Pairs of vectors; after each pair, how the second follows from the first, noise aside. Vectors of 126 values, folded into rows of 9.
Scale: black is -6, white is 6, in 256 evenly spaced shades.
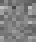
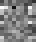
scaled up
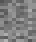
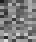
scaled up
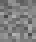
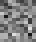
scaled up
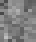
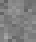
shrunk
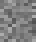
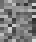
scaled up
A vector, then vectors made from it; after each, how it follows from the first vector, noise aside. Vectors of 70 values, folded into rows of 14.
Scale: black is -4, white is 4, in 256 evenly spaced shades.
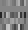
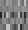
copied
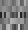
copied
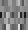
copied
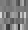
negated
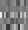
negated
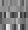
copied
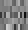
copied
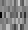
copied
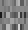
copied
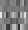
negated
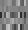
copied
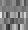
negated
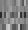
copied
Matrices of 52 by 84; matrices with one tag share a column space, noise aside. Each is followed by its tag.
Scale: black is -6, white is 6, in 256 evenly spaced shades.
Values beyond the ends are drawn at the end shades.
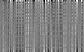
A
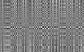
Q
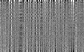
A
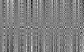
Q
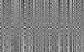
Q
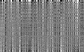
A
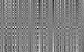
Q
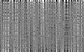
A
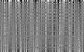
A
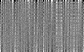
A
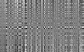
Q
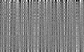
A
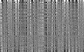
A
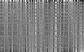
A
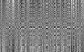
Q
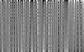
A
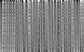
A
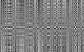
Q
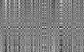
Q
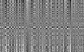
Q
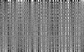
A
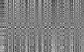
Q
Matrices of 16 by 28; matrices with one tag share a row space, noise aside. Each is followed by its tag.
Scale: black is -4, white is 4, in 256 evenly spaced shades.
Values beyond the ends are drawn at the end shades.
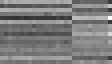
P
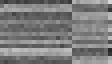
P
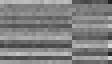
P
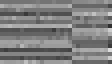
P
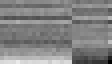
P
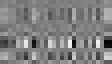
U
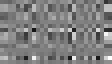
U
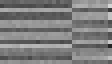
P
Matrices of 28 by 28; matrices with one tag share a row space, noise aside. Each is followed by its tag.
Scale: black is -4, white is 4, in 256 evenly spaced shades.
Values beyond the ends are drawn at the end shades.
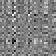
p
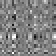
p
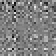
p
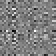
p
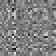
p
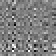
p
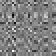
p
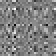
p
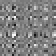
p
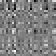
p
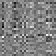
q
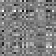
q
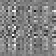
p
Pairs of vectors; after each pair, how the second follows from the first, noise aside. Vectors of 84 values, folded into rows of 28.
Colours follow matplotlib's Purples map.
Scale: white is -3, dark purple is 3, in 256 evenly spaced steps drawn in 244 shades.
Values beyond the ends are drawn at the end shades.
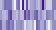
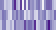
negated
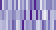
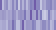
shrunk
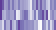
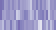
shrunk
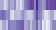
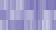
shrunk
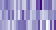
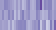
shrunk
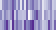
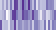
shuffled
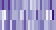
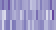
shrunk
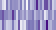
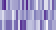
negated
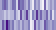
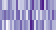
negated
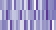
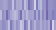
shrunk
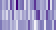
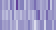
shrunk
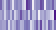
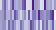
negated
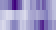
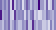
shuffled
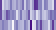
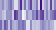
shuffled
